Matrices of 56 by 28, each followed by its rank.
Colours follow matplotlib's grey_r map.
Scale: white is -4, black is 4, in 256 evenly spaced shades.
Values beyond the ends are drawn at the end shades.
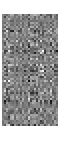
five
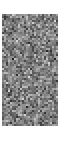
full rank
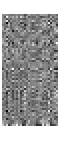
five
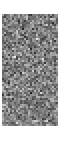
full rank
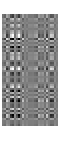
one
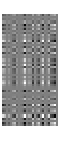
one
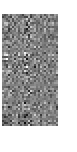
five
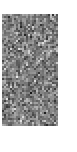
full rank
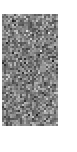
full rank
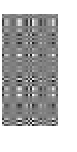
one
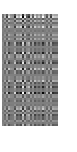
one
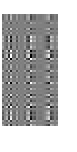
one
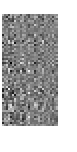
five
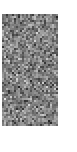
full rank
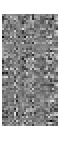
five
